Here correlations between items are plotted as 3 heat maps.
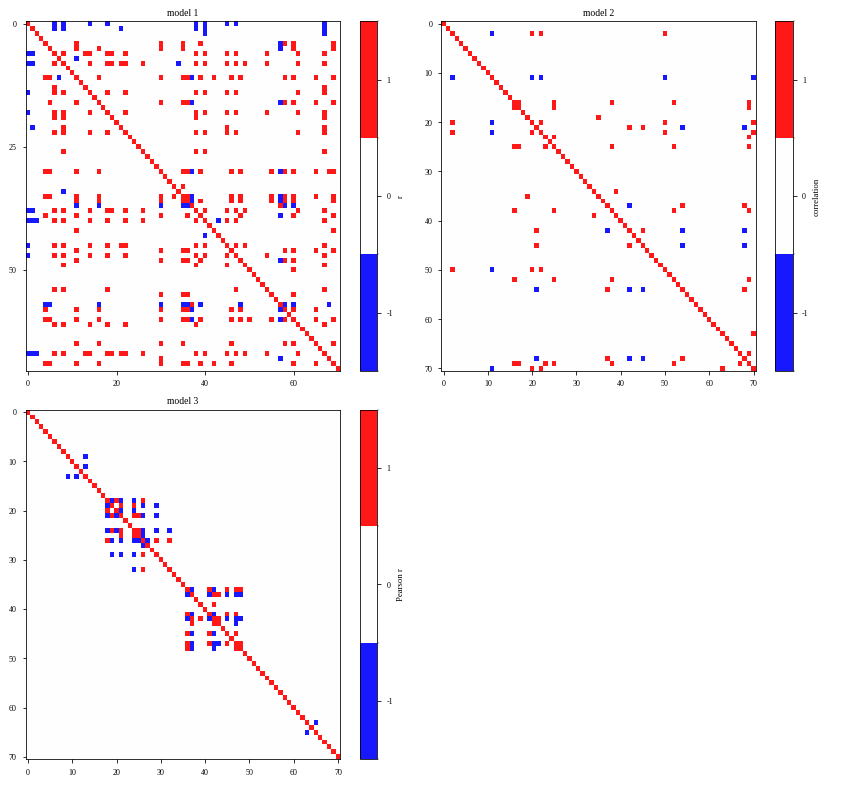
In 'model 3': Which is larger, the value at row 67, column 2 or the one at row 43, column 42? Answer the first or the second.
the second
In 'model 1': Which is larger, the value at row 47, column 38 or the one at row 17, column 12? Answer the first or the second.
the first
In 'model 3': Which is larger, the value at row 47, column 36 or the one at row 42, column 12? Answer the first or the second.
the first
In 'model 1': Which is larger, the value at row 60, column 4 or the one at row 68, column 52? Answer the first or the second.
the first
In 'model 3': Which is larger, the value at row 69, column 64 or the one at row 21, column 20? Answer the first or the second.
the first
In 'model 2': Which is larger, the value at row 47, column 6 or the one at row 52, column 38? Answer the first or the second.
the second
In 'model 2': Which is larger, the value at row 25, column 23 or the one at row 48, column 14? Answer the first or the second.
the first
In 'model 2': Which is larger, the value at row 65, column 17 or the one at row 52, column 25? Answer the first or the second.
the second
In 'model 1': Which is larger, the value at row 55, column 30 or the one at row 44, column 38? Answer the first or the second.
the first
